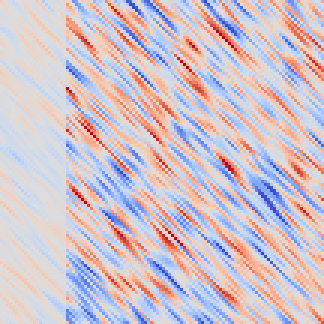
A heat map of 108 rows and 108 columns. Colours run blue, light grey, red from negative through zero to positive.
The grain runs diagonally down to the right. Overall the values sit about 50% of the way up the scale. The halves do not mirror each other. No row or column stands out. The left part is calmer, up to a seam about 20% of the way across.
